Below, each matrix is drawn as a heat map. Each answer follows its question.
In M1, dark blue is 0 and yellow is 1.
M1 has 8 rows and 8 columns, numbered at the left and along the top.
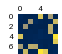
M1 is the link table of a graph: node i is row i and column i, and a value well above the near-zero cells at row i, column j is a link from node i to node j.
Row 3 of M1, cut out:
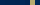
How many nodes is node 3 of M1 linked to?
1
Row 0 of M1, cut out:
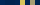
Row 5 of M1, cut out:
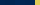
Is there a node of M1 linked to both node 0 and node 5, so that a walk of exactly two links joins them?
no
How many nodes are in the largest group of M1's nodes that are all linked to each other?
2
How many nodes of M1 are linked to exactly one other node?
2
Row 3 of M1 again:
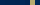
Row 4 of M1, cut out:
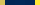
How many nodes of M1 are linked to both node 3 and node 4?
0
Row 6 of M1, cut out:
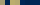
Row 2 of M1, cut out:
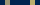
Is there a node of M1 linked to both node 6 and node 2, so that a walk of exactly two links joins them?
no
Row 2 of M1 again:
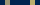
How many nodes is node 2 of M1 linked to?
2
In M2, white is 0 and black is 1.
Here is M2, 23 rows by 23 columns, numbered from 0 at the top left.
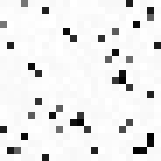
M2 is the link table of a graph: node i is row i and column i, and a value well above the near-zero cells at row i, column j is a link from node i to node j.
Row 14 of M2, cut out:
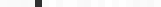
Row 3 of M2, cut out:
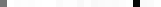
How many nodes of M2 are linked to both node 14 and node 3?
0
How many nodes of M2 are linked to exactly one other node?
9
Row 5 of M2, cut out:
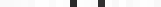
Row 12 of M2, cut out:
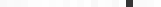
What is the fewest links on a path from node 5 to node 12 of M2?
4
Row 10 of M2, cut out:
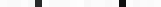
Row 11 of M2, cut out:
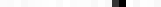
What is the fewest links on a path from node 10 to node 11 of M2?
2
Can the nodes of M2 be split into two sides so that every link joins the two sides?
yes
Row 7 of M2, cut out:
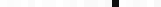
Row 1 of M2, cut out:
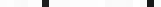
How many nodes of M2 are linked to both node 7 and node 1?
0
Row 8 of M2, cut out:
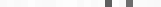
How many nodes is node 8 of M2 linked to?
2
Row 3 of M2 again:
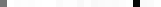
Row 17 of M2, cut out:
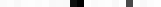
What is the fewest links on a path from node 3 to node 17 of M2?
3
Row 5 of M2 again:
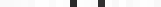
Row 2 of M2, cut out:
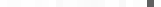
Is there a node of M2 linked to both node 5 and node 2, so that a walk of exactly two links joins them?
no
